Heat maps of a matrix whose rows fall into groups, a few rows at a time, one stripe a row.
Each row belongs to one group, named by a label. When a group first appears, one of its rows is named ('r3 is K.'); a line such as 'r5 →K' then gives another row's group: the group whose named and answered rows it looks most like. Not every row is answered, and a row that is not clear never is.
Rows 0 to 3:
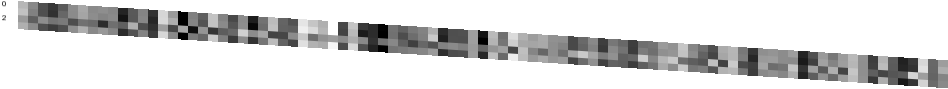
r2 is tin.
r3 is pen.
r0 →pen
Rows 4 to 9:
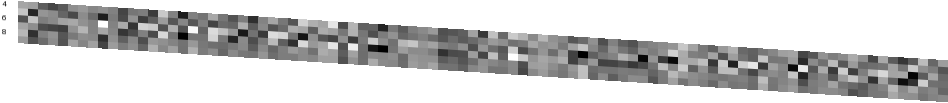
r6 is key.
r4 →pen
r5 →tin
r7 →pen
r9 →tin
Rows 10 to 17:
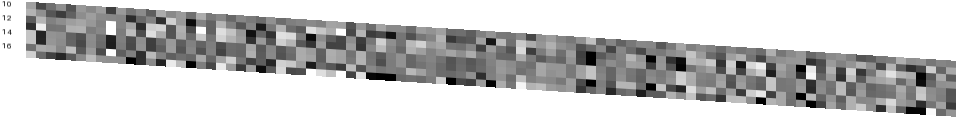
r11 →pen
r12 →key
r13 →key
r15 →tin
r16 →key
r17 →pen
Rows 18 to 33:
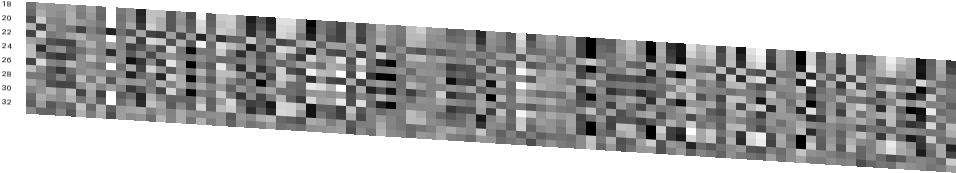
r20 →key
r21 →tin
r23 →pen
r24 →tin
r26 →key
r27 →pen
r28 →tin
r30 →key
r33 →tin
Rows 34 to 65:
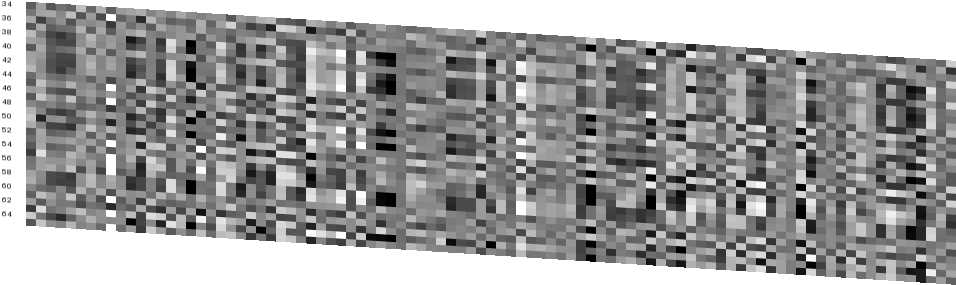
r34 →tin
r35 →key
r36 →tin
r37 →tin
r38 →pen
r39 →pen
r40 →tin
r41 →pen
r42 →pen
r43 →pen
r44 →tin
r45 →key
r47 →key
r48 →tin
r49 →pen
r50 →tin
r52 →tin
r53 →key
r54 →tin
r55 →key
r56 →key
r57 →key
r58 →pen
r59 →pen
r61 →key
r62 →tin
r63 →key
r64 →pen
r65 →key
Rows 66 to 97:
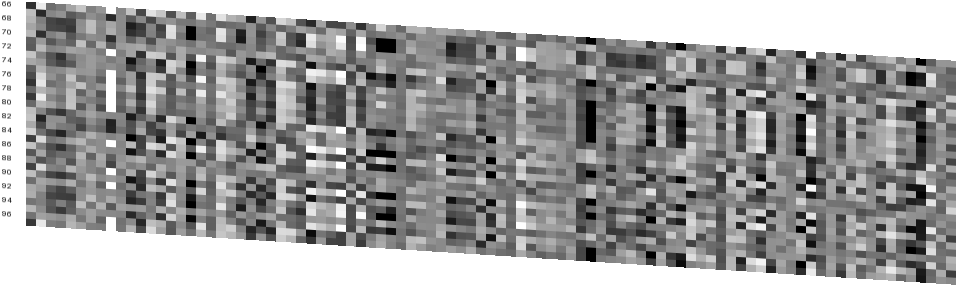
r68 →pen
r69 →pen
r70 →tin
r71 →tin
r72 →key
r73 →pen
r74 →pen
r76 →key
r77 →key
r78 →key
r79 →key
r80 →key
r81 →pen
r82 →tin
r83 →tin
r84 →pen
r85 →key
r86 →pen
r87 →tin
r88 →tin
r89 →key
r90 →pen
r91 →key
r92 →pen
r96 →key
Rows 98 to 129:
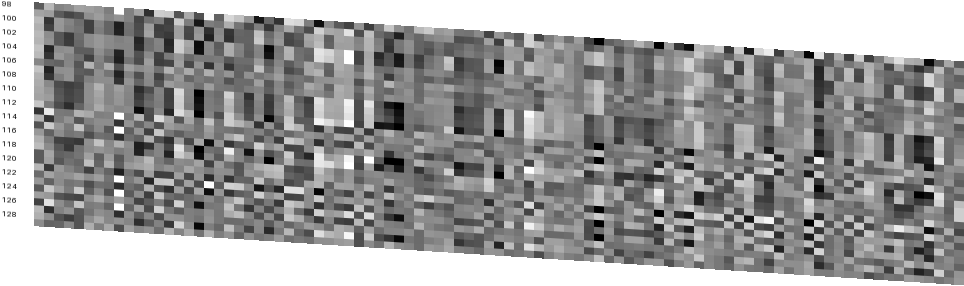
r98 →key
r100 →tin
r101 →tin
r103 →pen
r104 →tin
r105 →tin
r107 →tin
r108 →tin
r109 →pen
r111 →pen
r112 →pen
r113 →key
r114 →tin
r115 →key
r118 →pen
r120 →tin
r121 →tin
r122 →key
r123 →tin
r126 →key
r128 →pen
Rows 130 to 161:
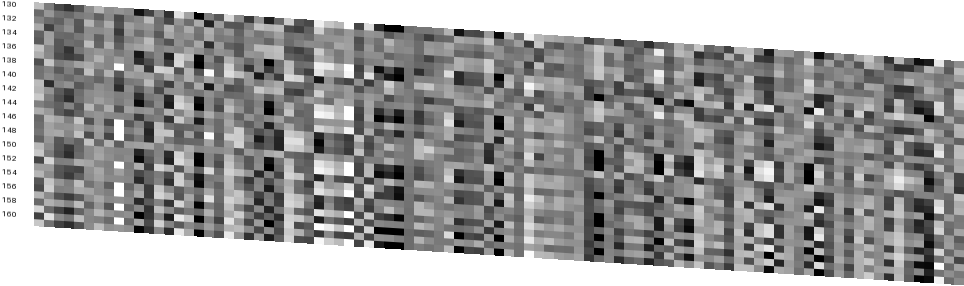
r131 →tin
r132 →tin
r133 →tin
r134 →tin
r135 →tin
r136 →pen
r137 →pen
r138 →key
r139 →tin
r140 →tin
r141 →tin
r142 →pen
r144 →tin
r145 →pen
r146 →key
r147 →key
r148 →key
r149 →tin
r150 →pen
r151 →pen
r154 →pen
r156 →key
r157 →pen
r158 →key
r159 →pen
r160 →key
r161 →pen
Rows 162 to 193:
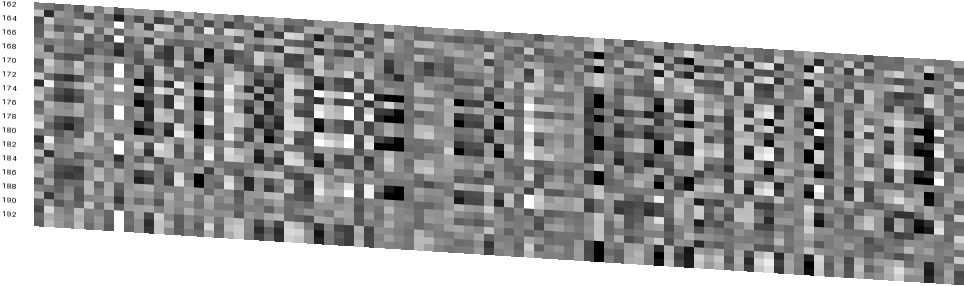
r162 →tin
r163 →tin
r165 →tin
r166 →key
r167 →tin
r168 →tin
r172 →pen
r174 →pen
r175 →pen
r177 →key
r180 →tin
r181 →key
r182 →key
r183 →tin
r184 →tin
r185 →pen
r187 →tin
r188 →tin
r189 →tin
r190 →tin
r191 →key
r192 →key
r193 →key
